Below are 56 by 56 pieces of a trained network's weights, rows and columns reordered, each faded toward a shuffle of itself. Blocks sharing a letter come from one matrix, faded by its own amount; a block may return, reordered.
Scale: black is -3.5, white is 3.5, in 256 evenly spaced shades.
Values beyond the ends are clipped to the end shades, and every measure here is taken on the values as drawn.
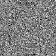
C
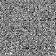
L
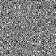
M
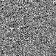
C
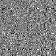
L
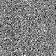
C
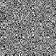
M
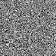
C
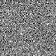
L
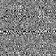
M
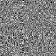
M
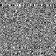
M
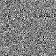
L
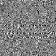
L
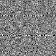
M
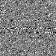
L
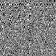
L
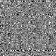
M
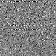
L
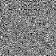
L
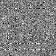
L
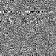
M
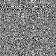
L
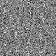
C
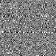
M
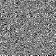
M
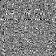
L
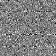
L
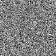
C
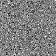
C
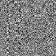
M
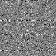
L
